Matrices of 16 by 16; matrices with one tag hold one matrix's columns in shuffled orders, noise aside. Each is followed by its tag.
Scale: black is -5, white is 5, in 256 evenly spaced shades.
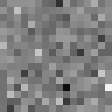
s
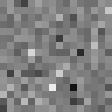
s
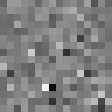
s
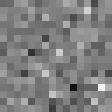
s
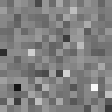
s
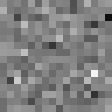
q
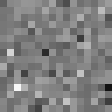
s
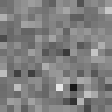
s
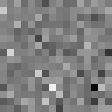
s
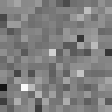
s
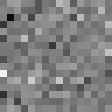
q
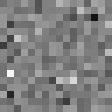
q
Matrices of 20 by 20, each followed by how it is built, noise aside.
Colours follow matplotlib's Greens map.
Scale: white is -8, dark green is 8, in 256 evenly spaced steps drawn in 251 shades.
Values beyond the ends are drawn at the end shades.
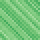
Toeplitz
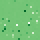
sparse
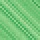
Toeplitz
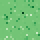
sparse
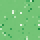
sparse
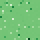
sparse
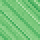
Toeplitz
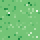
sparse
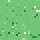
sparse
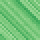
Toeplitz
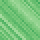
Toeplitz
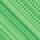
Toeplitz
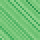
Toeplitz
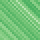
Toeplitz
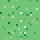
sparse
